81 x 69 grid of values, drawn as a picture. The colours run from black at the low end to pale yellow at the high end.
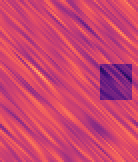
Odd patch: lower, in the middle right. Grain: diagonal, down to the right. Ninth with the lowest average: middle right. Histogram: skewed, a long tail of low values.
